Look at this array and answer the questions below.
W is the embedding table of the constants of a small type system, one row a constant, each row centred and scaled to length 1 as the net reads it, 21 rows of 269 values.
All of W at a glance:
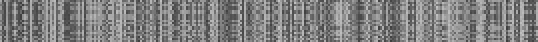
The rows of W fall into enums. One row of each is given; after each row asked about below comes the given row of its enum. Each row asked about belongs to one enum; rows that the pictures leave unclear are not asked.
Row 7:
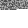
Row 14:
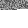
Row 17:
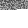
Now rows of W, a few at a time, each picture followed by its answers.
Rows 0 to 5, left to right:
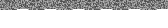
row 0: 14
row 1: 7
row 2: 17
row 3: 7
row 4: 7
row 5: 17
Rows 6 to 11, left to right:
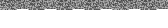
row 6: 17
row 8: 7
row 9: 7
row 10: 17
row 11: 7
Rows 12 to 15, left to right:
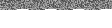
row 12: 17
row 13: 14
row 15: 17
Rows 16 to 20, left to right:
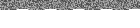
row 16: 7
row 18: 14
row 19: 7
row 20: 14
